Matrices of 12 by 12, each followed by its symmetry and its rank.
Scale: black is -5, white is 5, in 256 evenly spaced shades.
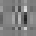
neither, rank one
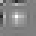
symmetric, rank one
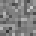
antisymmetric, full rank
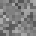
antisymmetric, full rank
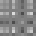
symmetric, rank one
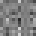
neither, rank two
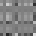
neither, rank one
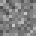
symmetric, full rank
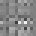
neither, rank two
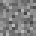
antisymmetric, full rank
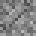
symmetric, full rank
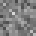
symmetric, full rank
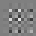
symmetric, rank one
